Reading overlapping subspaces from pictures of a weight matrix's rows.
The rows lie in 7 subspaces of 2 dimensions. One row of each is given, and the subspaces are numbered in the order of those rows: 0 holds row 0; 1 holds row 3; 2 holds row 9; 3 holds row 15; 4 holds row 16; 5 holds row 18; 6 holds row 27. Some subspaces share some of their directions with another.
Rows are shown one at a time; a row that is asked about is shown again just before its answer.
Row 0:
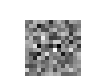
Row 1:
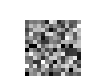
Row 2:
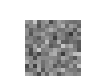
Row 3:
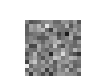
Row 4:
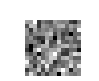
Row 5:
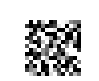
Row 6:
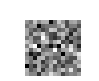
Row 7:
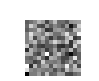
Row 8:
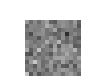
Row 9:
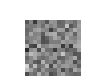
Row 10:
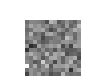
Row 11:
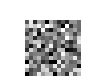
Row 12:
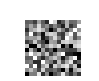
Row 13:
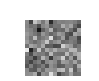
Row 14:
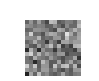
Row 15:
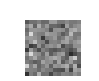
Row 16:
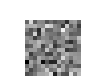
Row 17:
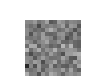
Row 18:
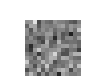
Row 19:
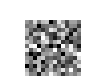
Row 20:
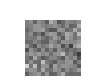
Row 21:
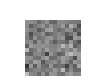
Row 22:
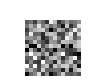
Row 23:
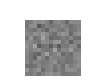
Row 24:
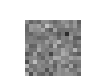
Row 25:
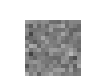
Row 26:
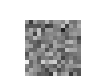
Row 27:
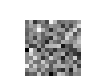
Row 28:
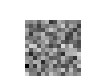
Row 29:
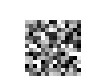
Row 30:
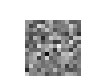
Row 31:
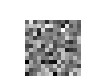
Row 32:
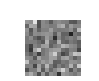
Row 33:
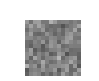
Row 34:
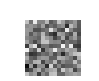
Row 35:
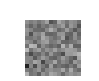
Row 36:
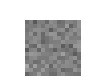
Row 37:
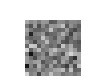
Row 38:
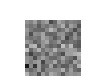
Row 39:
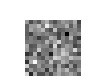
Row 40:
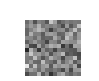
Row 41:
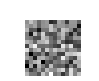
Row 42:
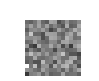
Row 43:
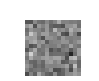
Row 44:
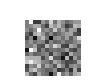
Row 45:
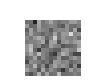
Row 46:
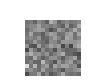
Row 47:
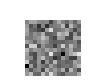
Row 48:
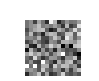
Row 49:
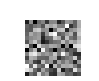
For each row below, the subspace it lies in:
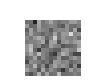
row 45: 5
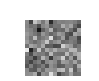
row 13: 6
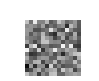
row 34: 2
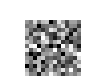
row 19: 0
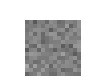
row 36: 2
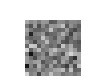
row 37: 3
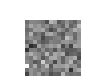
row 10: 5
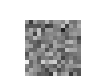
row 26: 4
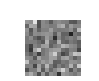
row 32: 5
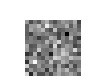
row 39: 1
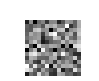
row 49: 2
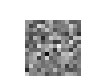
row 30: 0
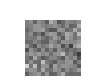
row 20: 3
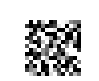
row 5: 4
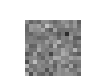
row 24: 1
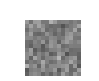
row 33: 2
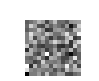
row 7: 0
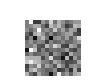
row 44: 6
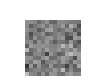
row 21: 0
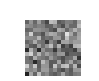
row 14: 1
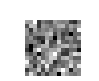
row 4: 5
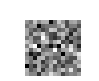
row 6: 0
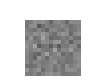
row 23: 0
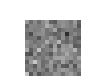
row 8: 1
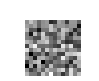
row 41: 4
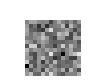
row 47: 1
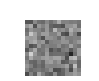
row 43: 3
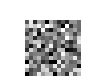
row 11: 4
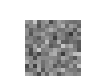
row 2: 5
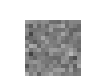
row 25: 3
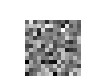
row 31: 4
